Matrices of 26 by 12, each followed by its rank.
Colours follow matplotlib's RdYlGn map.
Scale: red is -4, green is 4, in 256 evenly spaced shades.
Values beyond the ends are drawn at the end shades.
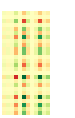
one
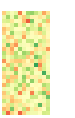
full rank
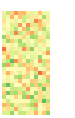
full rank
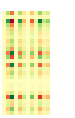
one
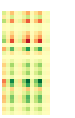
one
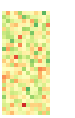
full rank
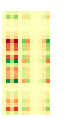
one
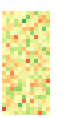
full rank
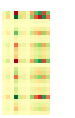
one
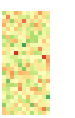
full rank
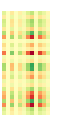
one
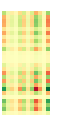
one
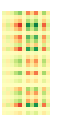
one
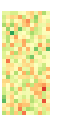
full rank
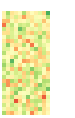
full rank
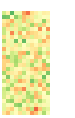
full rank
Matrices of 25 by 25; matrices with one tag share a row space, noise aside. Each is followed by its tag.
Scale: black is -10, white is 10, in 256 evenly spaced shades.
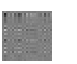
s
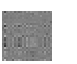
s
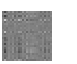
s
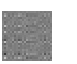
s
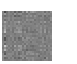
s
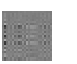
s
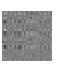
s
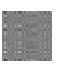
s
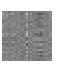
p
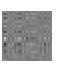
s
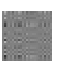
s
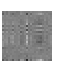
p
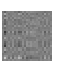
s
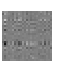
s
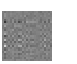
s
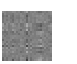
p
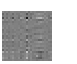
p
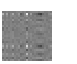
p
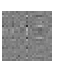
p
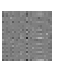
p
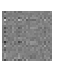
s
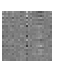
p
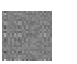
s
